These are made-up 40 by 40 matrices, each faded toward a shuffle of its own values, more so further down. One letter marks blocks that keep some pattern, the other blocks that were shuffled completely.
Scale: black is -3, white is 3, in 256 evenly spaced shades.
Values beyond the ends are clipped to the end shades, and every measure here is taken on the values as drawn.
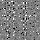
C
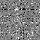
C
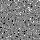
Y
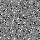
Y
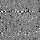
C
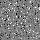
Y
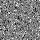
Y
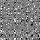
C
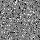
Y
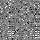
C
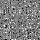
C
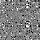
C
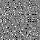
C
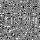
C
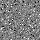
Y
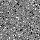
Y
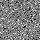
Y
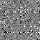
C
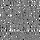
C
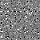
C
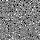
Y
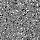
Y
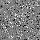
Y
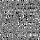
C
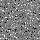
Y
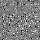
C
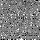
C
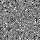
Y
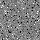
Y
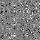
C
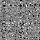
C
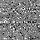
C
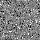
Y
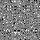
C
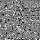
C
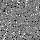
Y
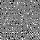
C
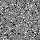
Y
